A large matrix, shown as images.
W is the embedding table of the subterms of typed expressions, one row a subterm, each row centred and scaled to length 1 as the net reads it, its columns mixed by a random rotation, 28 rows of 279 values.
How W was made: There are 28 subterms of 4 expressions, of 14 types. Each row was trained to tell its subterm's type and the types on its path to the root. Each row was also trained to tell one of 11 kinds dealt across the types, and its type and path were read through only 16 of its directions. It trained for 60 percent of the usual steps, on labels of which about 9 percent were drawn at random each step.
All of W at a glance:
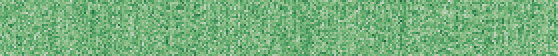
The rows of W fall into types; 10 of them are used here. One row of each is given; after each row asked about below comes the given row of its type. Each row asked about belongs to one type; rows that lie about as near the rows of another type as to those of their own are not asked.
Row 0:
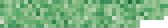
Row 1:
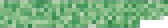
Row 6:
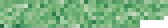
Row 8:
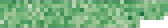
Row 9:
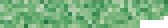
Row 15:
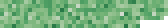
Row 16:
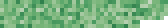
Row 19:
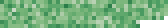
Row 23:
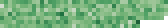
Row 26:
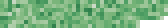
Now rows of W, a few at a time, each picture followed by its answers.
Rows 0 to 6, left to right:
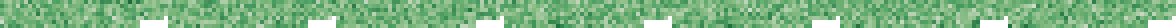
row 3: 8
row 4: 8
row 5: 6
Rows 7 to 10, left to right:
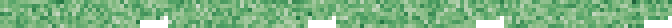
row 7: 16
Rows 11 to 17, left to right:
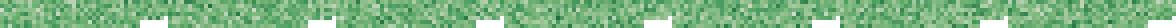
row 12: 16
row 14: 1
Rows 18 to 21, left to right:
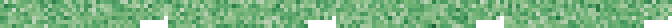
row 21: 1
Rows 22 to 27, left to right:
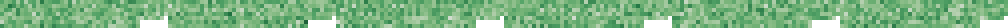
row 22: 8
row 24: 0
